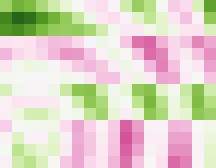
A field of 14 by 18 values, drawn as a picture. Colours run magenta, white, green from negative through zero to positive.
There are no lone odd cells. Rings spread out from the bottom left. No single row or column stands out from its neighbours. On average the colour sits 50% of the way up the scale. The ninth with the highest average is the top left. The middle left is the calmest part. Horizontal stripes repeat 2 times down the table.
